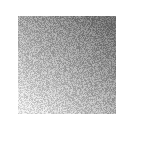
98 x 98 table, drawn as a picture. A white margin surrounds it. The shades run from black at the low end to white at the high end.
No single row or column stands out from its neighbours. The ninth with the lowest average is the top right. No regular stripes run through it. There is an overall slope up to the bottom left. The grain is fine, like static. The bottom left is the ninth with the highest average.
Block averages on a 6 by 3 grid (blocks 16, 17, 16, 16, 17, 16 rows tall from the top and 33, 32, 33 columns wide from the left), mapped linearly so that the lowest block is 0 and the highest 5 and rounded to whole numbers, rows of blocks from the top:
2 1 0
3 2 1
3 2 1
4 3 2
4 3 2
5 4 3
